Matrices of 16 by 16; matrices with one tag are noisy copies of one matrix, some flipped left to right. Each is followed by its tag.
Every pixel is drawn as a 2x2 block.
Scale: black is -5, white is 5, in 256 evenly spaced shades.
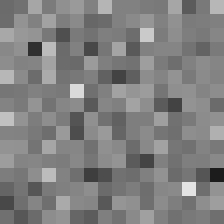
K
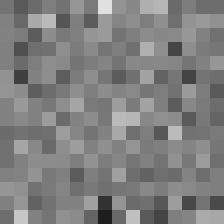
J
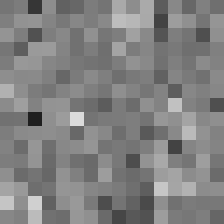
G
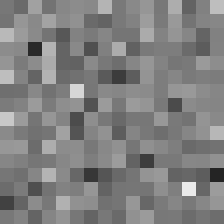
K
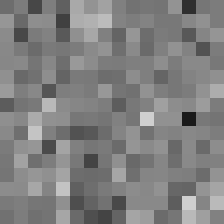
G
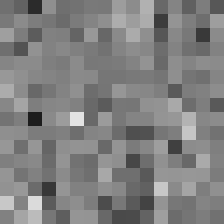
G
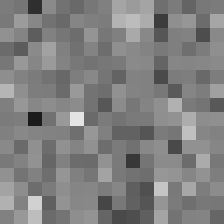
G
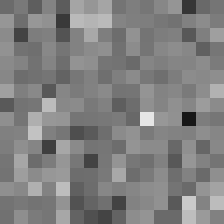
G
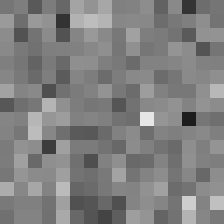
G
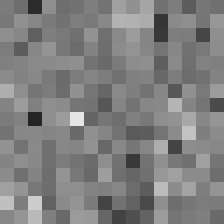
G
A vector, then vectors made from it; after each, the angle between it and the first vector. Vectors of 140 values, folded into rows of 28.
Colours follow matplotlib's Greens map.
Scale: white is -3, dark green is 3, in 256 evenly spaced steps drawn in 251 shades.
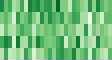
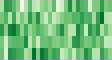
partly opposed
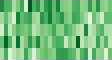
nearly parallel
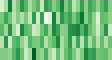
orthogonal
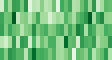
nearly opposite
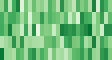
partly opposed
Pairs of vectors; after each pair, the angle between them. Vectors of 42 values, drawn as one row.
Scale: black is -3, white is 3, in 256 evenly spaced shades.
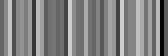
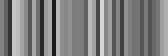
partly opposed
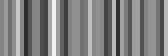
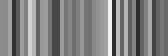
partly opposed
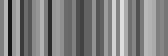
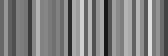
orthogonal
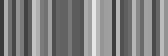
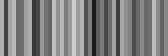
nearly opposite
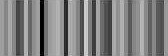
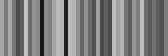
nearly parallel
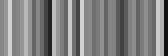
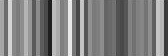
nearly parallel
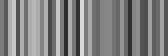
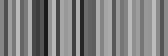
partly opposed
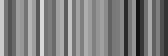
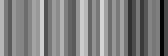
partly aligned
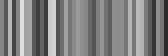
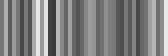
nearly opposite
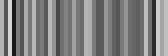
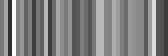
nearly opposite
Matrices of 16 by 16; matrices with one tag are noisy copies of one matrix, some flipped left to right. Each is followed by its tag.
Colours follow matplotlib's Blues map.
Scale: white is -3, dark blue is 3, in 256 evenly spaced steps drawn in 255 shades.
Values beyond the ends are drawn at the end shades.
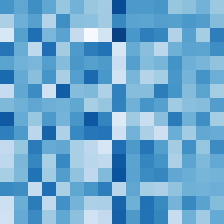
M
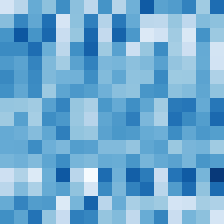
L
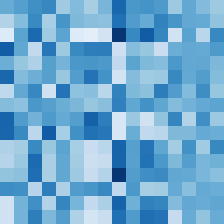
M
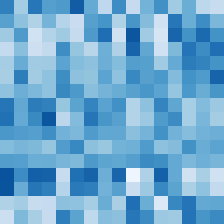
L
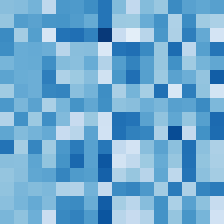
M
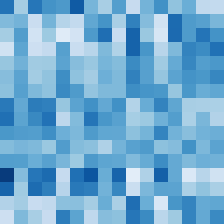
L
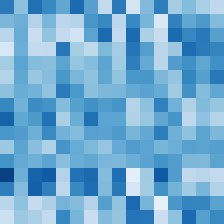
L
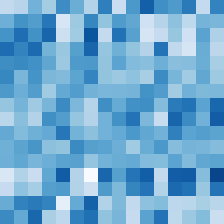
L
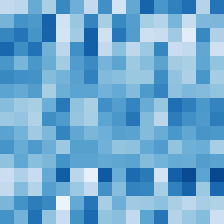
L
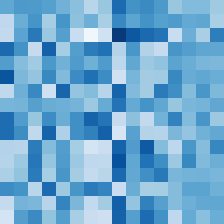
M
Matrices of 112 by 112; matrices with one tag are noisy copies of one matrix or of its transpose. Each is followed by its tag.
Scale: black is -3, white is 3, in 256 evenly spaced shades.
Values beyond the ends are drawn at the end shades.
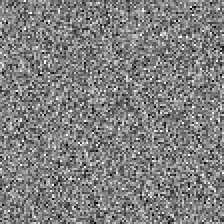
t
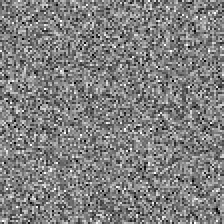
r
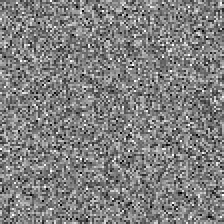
r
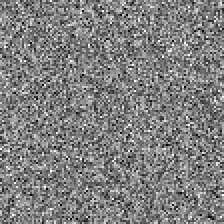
r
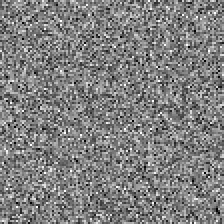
r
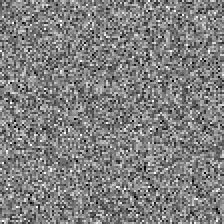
r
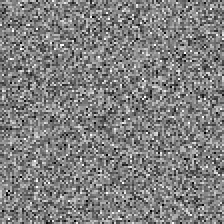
t
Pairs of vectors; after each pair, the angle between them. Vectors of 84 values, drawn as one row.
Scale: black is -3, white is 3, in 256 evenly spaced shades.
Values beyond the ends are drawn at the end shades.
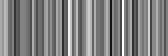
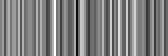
partly opposed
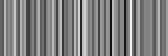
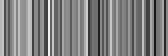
orthogonal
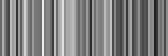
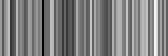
nearly opposite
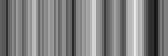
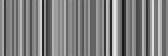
orthogonal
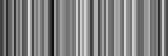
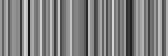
partly opposed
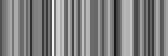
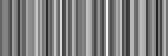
orthogonal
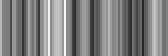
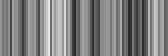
nearly parallel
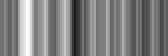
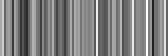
partly opposed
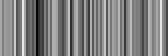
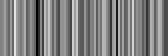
partly aligned
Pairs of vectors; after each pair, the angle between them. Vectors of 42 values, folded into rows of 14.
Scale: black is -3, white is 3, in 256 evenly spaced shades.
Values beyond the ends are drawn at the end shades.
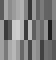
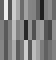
partly aligned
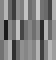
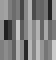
partly aligned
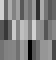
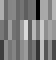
partly aligned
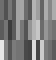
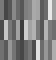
orthogonal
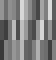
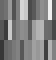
partly aligned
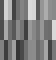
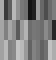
nearly opposite
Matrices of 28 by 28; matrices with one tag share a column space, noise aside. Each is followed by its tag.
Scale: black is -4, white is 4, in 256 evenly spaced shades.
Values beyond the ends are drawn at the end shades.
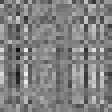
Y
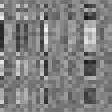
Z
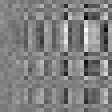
Z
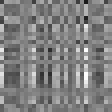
Y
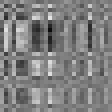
Z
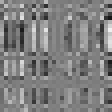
Z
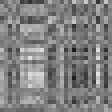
Y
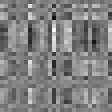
Z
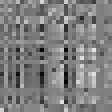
Y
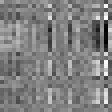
Z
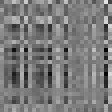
Y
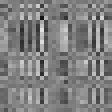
Z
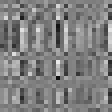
Z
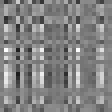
Y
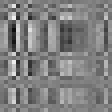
Z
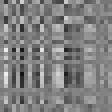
Y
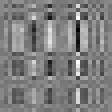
Z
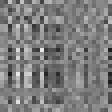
Y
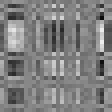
Z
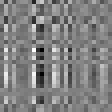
Y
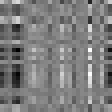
Y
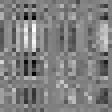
Z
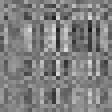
Z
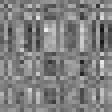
Z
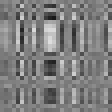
Z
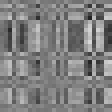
Z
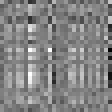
Y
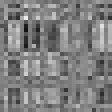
Z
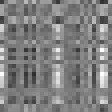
Y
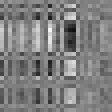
Z
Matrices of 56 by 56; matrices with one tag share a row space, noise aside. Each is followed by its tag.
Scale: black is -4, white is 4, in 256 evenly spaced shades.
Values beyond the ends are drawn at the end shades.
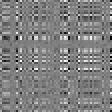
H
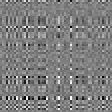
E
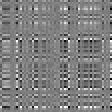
H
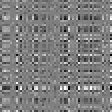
H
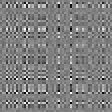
E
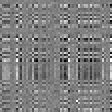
H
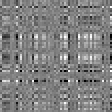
H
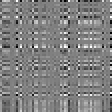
H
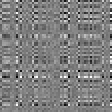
H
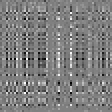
E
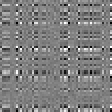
H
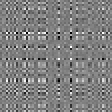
E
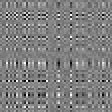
E
